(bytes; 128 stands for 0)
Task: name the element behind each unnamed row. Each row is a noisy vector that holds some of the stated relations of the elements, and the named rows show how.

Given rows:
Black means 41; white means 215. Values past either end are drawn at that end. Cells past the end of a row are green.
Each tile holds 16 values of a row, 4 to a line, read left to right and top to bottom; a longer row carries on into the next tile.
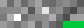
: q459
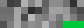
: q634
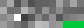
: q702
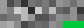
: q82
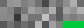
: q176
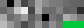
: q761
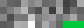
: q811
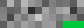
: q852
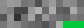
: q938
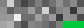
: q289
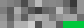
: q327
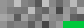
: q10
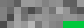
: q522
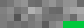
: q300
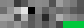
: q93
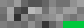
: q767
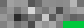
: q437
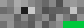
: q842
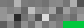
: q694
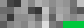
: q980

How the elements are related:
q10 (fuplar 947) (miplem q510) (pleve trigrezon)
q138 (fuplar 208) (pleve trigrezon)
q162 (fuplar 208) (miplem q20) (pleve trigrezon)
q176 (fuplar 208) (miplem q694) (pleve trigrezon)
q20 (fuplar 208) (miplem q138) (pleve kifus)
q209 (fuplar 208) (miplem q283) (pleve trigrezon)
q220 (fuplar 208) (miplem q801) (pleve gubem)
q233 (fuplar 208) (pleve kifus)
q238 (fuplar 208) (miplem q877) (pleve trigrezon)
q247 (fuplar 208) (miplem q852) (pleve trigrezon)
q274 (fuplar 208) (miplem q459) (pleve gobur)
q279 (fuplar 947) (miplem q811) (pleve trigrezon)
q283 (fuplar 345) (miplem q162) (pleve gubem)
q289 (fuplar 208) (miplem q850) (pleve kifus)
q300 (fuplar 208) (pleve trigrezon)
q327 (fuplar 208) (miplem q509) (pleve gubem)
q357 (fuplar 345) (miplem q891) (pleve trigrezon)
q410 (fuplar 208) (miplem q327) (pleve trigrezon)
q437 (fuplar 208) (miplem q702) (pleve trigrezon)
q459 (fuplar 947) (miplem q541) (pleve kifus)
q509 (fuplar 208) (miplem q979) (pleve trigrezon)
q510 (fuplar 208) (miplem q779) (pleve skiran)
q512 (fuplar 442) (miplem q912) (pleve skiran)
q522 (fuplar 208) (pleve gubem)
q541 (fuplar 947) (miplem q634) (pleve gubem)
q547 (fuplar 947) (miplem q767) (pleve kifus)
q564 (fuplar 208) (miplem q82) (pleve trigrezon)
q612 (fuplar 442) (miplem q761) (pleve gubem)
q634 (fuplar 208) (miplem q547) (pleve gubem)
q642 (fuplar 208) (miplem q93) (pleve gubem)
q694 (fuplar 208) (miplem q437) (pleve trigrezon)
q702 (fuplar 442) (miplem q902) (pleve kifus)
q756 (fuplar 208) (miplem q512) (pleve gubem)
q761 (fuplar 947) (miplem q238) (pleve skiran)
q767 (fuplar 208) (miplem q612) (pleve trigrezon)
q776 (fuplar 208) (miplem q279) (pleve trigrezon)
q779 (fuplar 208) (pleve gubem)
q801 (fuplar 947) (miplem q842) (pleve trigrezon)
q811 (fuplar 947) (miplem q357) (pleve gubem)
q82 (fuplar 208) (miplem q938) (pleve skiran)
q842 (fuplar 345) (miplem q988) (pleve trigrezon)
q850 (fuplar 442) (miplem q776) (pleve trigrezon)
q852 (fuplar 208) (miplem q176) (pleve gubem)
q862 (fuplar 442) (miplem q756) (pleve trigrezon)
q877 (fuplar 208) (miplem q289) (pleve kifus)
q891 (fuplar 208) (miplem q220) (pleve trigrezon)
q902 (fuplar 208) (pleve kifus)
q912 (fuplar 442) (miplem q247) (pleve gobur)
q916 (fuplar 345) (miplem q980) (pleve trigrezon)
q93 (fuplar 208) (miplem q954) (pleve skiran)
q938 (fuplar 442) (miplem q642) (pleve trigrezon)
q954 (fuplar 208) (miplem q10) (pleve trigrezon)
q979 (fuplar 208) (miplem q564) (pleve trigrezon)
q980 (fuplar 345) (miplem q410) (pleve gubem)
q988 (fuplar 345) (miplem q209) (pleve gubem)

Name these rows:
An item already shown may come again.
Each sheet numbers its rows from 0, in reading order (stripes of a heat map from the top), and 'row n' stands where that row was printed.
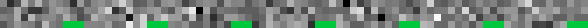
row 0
q634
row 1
q274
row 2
q93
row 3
q756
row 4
q761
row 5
q289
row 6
q247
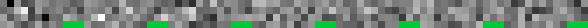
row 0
q761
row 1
q459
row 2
q510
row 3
q954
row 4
q357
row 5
q850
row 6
q634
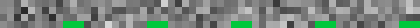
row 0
q801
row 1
q988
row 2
q238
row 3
q327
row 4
q564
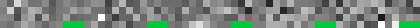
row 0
q279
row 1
q877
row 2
q612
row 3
q541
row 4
q912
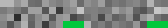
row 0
q954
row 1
q410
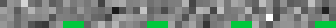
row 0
q247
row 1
q642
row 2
q509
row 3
q20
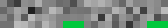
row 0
q541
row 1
q954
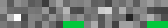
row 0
q547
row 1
q512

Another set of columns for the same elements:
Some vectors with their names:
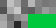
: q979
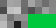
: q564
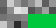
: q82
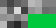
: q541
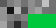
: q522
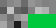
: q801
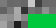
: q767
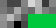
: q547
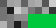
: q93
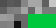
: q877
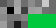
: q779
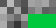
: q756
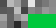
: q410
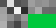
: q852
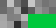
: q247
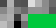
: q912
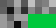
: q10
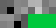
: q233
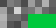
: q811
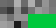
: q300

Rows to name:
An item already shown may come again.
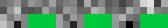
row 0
q938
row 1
q891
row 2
q459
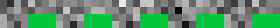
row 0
q776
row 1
q842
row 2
q512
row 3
q510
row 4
q279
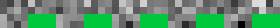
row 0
q279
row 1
q162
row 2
q509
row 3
q761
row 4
q459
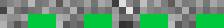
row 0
q209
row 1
q283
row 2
q327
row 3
q283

